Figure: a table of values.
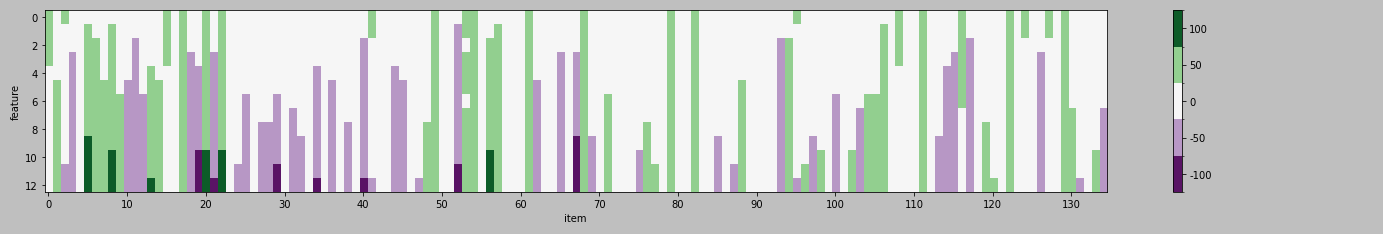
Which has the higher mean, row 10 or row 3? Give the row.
3
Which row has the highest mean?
1
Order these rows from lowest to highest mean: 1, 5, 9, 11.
9, 11, 5, 1
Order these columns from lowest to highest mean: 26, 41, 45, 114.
114, 45, 26, 41
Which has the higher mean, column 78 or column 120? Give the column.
120
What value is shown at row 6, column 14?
50
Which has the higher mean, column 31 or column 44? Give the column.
31
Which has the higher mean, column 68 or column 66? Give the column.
68
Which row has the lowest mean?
12
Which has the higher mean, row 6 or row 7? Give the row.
6
